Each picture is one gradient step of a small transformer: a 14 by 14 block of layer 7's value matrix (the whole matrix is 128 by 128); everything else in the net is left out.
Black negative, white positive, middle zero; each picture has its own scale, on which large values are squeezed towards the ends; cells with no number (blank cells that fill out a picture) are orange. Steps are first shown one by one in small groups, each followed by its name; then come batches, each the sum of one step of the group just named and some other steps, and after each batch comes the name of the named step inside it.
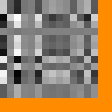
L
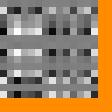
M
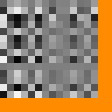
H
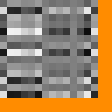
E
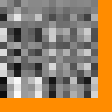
L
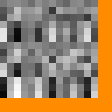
L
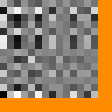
H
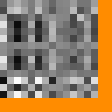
H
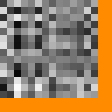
E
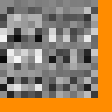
E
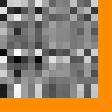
L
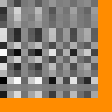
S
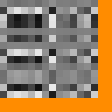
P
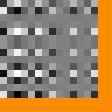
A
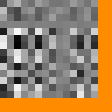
A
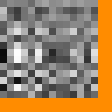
A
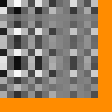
A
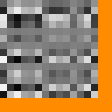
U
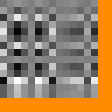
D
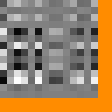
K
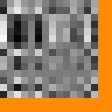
U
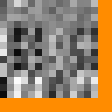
K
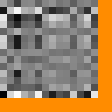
U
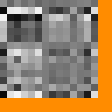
U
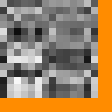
D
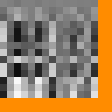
D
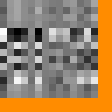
K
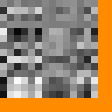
K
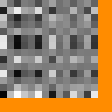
U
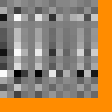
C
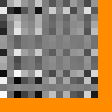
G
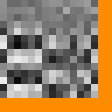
G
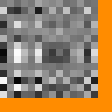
G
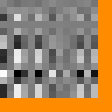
C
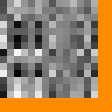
C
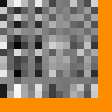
C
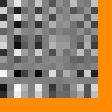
C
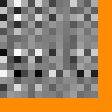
C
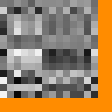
G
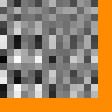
G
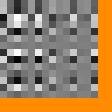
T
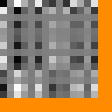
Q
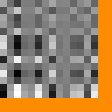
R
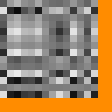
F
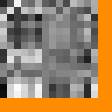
Q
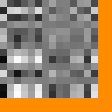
R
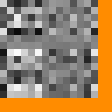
T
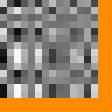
T
